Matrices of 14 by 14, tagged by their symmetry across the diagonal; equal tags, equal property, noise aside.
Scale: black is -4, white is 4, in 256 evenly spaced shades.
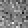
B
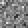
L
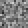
B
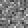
L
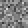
B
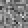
B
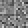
B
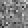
B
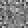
B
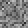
L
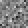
L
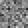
L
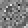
L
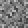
L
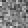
B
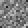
L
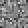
L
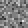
B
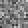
B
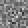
L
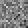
L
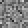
L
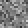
B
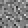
B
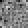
L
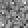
L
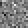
B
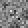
L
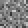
B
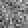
B
